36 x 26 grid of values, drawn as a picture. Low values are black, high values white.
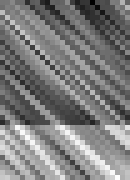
The top right is the ninth with the lowest average. Overall the values sit about 50% of the way up the scale. A horizontal seam about 70% of the way down splits the table, and the bottom part is higher. Streaks slant down to the right.
